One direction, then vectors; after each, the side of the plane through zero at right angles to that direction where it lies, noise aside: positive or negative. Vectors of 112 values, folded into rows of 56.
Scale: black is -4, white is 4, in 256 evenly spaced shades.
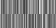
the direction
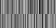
negative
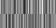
positive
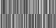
positive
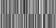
positive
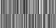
positive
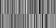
negative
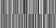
positive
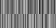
negative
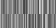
positive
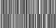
positive
